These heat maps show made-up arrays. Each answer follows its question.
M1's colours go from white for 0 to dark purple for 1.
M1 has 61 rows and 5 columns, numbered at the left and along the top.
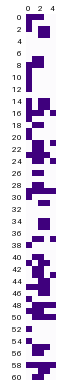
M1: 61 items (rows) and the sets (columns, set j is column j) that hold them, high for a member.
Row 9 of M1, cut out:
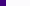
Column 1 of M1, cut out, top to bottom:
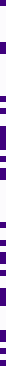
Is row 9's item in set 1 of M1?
no
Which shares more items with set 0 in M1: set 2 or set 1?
set 2
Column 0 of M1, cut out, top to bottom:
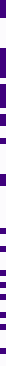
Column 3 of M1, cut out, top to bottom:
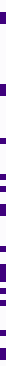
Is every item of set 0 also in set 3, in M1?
no
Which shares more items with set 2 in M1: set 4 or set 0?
set 0
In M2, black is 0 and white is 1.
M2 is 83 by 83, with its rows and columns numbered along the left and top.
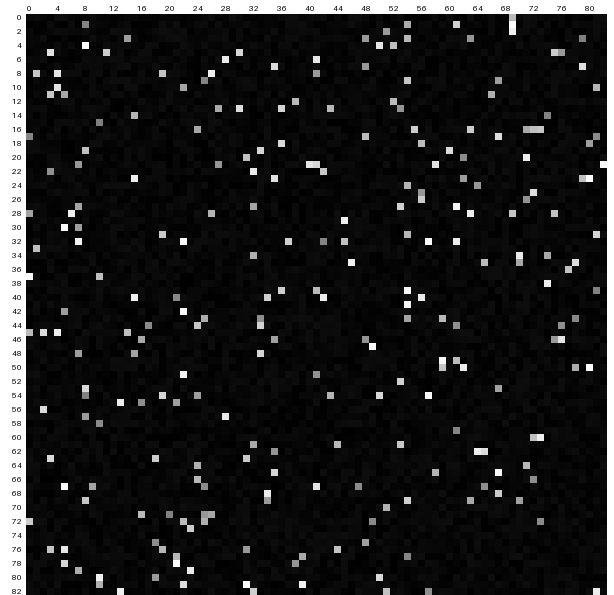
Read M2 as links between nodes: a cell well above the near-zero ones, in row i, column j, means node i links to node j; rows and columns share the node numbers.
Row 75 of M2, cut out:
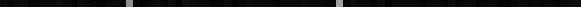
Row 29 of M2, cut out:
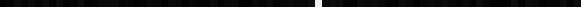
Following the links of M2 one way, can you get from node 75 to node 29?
no
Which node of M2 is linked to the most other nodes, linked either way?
node 54
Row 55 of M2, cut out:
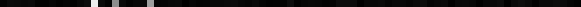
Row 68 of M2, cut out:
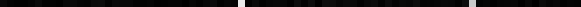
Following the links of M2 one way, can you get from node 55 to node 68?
no
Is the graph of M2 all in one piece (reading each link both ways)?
yes
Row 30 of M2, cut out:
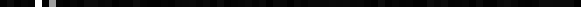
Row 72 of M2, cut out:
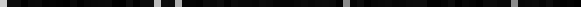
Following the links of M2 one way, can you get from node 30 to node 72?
yes
